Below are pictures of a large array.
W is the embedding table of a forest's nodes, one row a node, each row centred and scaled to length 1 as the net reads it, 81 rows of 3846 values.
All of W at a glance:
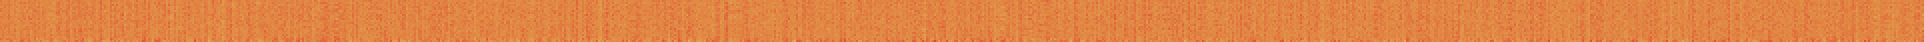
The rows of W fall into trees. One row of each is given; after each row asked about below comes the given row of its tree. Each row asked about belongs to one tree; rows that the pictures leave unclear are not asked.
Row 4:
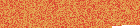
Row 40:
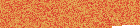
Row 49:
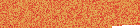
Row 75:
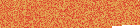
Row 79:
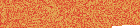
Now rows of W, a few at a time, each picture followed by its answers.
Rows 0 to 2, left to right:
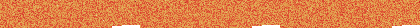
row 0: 49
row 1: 75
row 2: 79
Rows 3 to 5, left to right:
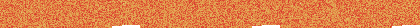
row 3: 4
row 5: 79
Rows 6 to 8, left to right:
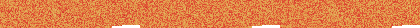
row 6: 79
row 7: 4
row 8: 79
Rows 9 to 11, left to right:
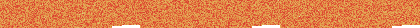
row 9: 49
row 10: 75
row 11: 75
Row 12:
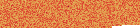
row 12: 75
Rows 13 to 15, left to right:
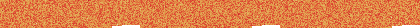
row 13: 4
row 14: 4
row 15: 4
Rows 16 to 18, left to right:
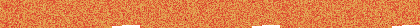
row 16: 4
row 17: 79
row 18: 49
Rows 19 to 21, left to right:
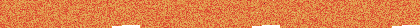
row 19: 75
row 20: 75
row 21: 40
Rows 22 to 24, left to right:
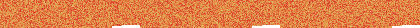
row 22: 49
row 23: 40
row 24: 4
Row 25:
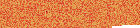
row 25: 75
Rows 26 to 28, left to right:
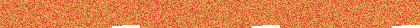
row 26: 49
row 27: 40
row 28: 75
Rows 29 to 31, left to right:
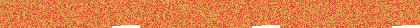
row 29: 4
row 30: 4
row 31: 4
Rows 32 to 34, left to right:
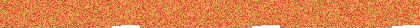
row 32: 4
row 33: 49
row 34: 79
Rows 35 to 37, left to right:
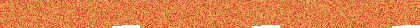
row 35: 79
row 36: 4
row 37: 4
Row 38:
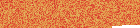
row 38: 4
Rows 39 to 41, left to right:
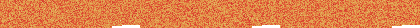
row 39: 79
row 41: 75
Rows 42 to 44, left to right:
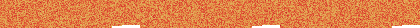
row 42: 75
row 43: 79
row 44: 79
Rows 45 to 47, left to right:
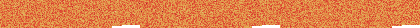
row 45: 75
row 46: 4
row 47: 75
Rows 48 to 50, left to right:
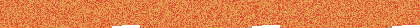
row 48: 40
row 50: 49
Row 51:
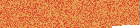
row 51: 75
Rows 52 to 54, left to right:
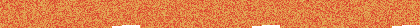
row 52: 4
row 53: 75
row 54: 40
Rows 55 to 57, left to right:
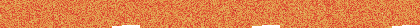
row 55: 75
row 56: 40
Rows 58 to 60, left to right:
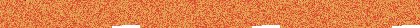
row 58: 4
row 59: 4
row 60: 49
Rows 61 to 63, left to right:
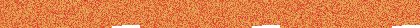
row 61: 40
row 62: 79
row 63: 40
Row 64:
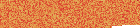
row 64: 79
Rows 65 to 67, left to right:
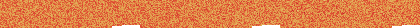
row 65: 49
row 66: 75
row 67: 40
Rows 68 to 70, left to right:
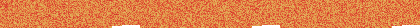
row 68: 4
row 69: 40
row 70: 79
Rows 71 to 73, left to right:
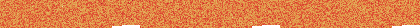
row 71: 40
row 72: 49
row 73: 40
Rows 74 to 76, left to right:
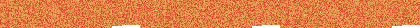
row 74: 79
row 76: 79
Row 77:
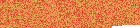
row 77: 79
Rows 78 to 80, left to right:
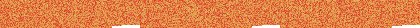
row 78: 75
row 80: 79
